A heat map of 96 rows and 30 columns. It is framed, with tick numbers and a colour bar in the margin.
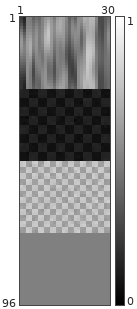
The table splits into 4 rows of 1 panel. Panel 1,1: middling, streaked downward, strong in contrast. Panel 2,1: very low, checkered, faint in contrast. Panel 3,1: high, checkered. Panel 4,1: middling, flat.
